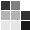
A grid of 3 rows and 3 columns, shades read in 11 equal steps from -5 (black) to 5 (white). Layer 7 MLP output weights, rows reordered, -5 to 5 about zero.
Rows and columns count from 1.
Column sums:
3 6 -2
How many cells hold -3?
2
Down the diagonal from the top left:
-3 2 -4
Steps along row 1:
up up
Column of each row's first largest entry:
3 1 1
